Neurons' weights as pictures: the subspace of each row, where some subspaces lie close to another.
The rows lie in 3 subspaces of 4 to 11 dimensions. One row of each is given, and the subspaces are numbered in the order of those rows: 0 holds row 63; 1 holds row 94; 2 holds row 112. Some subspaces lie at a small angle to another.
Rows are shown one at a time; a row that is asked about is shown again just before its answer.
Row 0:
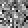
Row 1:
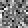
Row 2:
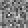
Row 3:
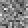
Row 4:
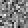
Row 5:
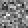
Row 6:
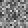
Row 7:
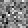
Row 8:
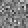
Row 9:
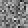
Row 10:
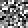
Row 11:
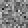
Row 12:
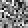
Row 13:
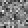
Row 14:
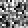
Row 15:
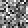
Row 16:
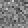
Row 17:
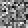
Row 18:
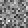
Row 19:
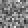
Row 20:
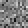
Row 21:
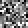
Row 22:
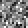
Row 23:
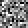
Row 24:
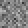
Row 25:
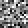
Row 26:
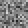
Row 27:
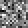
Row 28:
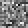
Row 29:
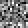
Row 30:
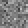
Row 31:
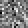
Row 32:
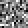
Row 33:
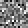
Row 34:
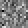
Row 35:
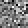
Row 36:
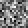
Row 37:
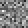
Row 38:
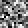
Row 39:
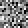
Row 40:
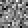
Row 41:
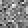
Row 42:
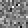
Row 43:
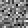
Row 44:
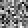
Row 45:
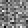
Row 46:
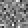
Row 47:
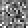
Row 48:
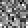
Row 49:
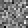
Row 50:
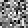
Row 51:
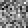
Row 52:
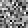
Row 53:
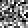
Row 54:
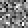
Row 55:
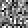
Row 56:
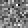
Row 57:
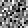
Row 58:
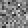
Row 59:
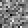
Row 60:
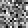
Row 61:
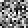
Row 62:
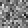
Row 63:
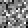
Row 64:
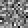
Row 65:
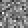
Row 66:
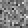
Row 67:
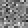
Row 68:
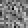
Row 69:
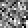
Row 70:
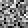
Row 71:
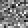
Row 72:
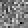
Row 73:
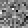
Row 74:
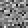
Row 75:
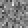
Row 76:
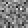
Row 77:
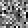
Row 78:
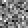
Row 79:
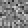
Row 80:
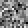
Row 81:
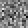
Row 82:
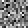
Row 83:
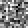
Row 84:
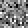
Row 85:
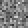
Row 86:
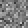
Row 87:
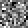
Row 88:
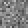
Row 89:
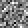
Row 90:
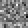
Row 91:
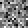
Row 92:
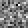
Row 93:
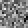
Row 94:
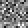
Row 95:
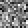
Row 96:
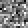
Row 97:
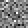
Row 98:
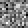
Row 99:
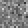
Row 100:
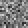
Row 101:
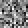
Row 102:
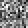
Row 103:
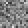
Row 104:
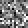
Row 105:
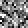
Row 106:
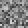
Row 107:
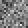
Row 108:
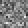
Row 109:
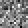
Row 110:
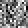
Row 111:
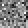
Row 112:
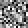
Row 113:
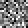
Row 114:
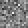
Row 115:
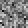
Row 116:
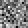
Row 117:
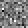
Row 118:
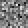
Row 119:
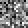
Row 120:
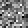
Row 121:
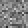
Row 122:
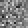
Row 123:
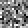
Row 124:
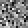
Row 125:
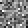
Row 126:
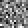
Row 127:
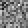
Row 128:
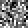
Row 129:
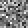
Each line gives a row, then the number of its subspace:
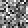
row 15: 1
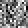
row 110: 1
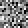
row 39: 0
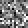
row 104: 2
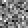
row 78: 0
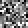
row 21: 2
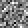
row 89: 0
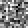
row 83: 0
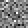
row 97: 1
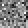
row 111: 2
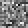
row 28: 0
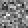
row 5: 0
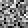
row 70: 1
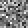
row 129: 2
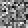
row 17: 0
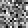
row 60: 0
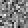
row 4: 0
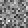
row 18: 2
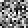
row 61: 1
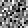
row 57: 0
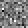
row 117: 1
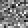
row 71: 1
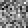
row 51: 1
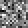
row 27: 2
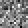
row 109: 0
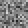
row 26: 0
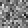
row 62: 0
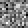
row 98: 2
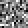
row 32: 0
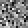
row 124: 2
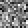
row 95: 0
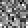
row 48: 0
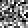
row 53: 1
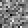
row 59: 0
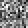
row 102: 1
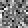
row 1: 0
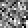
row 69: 0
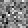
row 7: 0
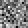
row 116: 2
